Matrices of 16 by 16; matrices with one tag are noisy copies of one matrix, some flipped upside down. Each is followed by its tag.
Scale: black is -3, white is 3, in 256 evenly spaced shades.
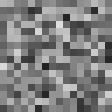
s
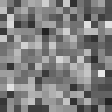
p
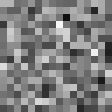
s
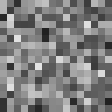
p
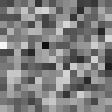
s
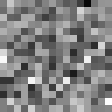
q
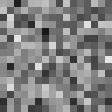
p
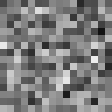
s
